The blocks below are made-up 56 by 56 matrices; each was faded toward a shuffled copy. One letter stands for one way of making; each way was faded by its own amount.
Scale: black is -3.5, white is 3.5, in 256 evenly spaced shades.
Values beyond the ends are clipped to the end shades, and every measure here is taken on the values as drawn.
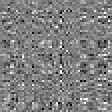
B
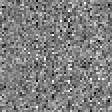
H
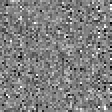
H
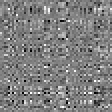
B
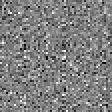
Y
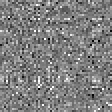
Y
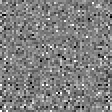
Y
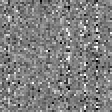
H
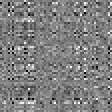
B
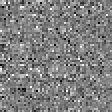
Y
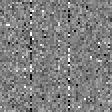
H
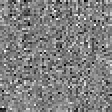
Y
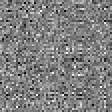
Y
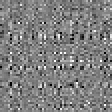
B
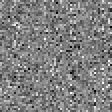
H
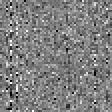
H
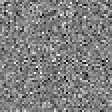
Y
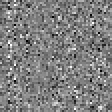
H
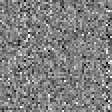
H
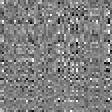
B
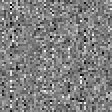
H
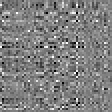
B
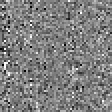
H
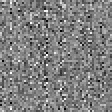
H
